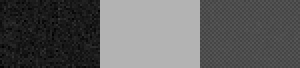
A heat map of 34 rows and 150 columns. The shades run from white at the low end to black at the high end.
It is made of 1 by 3 panels. Panel 1,1: very high, fine-grained, faint in contrast. Panel 1,2: low, flat. Panel 1,3: high, checkered, faint in contrast.
